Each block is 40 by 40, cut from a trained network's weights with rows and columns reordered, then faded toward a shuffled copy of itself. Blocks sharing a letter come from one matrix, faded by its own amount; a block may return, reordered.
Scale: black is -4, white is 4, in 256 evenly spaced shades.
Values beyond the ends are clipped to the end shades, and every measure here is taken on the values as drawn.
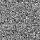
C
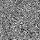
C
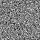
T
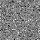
C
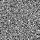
T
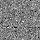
T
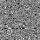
T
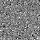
C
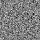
T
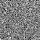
T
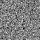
T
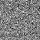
C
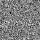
C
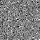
C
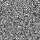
C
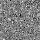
C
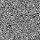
T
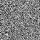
C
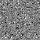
C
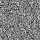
T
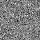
T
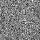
T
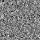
C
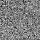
C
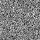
C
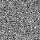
C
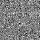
C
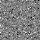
C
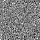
C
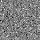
C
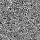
T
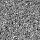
T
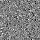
C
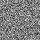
T
